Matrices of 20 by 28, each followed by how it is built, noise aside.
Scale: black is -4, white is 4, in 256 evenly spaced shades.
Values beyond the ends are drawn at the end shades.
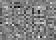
low rank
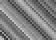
Toeplitz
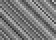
Toeplitz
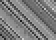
Toeplitz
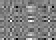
low rank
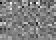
low rank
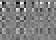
low rank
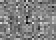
low rank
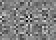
low rank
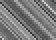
Toeplitz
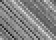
Toeplitz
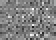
low rank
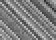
Toeplitz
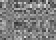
low rank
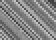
Toeplitz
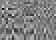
low rank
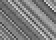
Toeplitz
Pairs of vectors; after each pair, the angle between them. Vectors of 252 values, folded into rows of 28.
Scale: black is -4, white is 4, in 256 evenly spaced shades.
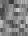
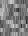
nearly opposite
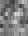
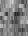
nearly opposite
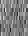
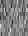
nearly opposite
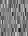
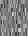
nearly opposite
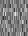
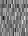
partly aligned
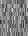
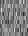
orthogonal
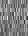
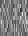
orthogonal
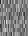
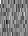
nearly opposite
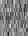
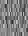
partly aligned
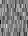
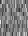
nearly opposite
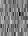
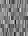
partly aligned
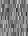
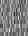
partly aligned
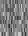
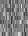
nearly parallel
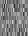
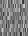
partly opposed
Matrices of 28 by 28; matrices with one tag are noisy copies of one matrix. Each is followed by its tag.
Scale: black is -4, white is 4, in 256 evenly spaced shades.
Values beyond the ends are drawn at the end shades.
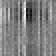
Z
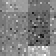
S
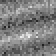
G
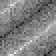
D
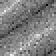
D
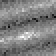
G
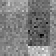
S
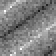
D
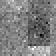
S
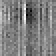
Z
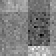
S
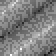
D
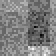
S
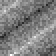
D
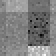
S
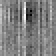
Z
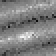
G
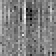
Z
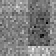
S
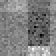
S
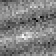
G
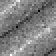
D
